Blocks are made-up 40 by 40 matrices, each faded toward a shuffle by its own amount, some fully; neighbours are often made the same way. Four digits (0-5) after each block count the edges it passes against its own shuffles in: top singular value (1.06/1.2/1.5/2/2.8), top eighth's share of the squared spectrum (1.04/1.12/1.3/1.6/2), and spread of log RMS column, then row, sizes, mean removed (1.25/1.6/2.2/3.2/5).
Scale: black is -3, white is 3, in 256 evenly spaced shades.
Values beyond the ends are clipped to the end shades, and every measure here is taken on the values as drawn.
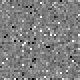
1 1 0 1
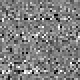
1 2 0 3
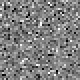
0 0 0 0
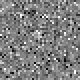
0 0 0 0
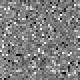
0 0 0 0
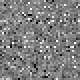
1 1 0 2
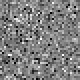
0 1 0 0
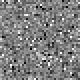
0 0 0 0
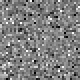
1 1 0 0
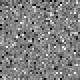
0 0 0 0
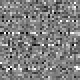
3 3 0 3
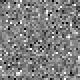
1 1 0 0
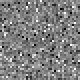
0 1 0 0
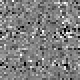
1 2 1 2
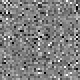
3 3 1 1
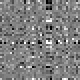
4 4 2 3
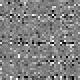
4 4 2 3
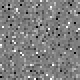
1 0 0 0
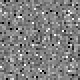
2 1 0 0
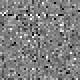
3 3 0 1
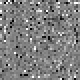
2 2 1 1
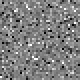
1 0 0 0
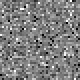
2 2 0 0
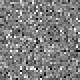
3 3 1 1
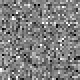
2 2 0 1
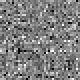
3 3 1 2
